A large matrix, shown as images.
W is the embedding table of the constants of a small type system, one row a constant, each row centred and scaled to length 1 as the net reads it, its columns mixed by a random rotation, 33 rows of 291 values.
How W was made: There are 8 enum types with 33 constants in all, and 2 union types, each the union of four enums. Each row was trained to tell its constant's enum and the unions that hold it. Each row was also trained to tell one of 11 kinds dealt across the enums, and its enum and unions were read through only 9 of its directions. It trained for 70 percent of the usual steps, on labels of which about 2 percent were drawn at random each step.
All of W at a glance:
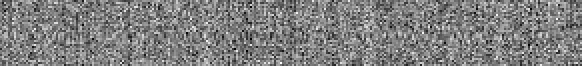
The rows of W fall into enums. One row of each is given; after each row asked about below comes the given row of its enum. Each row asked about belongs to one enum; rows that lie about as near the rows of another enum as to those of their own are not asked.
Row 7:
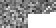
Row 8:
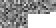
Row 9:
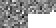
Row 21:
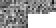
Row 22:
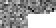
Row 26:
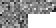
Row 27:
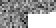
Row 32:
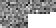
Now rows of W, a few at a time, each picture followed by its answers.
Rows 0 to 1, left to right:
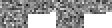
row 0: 9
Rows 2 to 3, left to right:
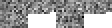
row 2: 21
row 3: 32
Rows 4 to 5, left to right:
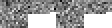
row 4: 21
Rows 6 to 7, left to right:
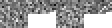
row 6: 8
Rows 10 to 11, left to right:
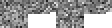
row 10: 7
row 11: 9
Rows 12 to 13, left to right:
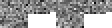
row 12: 32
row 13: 7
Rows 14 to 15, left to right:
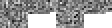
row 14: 22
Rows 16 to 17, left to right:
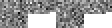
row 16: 8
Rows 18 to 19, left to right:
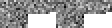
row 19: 26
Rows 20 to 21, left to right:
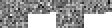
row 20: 22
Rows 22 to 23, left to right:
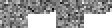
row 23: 8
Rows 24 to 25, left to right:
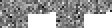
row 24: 22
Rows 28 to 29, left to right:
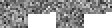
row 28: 7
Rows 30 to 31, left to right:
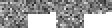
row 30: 22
